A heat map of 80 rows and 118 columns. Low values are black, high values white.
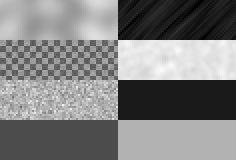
It is made of 4 by 2 panels. Panel 1,1: high, smooth. Panel 1,2: very low, slanting up to the right, faint in contrast. Panel 2,1: middling, checkered, strong in contrast. Panel 2,2: very high, blotchy, faint in contrast. Panel 3,1: high, fine-grained. Panel 3,2: very low, flat. Panel 4,1: low, flat. Panel 4,2: high, flat.
